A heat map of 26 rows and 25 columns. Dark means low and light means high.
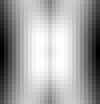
Ninth with the highest average: centre. Calmest part: centre. Mirror symmetry: left to right and top to bottom.
